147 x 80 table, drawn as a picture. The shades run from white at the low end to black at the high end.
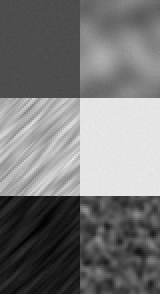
It is made of 3 by 2 panels. Panel 1,1: high, flat. Panel 1,2: middling, smooth. Panel 2,1: low, slanting up to the right. Panel 2,2: very low, flat. Panel 3,1: very high, slanting up to the right, faint in contrast. Panel 3,2: high, blotchy.
